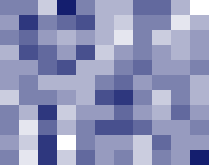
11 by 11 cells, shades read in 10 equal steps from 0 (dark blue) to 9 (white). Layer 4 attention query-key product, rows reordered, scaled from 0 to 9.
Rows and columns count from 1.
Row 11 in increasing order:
0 1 3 4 4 4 5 5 7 7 8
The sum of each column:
53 52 38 56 47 54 48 49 53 57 55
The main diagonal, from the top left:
4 1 5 5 6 4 1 5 5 5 0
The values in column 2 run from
1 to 8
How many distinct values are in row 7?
6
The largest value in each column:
7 8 7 9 6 7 8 7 7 8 9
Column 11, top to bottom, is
9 6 5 5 4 6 6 5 4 5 0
